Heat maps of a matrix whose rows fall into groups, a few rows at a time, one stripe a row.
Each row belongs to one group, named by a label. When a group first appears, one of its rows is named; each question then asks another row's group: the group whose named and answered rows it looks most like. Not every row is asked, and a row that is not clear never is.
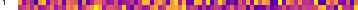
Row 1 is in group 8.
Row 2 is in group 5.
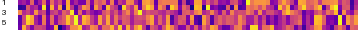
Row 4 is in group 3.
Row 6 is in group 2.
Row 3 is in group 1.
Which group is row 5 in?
3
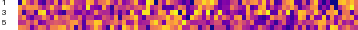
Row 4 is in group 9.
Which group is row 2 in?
1
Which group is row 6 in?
9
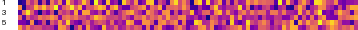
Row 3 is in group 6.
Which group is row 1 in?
8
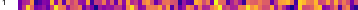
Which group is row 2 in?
6
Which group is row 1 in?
8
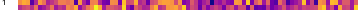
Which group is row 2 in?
5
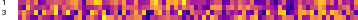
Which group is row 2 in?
6
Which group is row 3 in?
9
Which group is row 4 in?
2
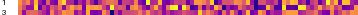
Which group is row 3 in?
1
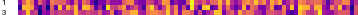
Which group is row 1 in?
6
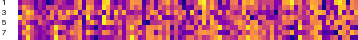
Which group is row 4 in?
1
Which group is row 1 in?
2
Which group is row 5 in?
2
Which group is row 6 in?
6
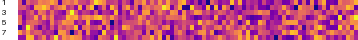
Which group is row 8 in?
3
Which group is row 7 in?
1
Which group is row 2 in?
9
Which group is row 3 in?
8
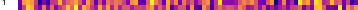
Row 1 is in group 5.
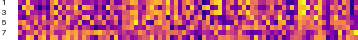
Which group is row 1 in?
6
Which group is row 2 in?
5
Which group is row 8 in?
3
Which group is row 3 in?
6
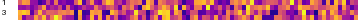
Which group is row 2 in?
8
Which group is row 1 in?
2
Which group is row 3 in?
9
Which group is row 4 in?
9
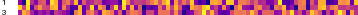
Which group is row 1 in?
6
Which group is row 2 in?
9
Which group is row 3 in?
2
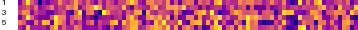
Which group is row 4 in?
6
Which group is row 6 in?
6
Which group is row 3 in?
2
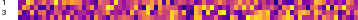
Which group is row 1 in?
3
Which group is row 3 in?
8
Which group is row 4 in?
8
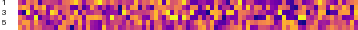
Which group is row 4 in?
5
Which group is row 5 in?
1
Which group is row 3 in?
6
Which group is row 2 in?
9
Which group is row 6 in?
1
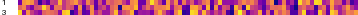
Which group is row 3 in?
9
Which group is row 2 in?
9
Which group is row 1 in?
5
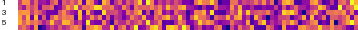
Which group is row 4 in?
9
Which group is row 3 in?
1
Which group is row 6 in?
5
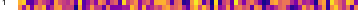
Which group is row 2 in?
9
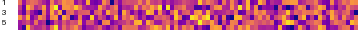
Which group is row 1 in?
1
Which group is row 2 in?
3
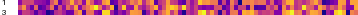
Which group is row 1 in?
2
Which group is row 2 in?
5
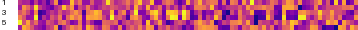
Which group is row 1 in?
2
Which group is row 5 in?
1
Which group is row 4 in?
5
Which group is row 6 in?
2
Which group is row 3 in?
5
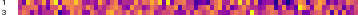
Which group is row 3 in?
2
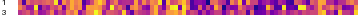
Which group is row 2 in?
5
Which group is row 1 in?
3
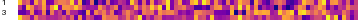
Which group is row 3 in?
8
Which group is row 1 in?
9
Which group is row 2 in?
3
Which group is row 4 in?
1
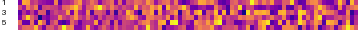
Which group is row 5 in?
8
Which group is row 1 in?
2
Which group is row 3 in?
8
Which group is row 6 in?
1
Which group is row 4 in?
6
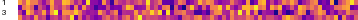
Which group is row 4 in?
1
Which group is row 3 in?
3
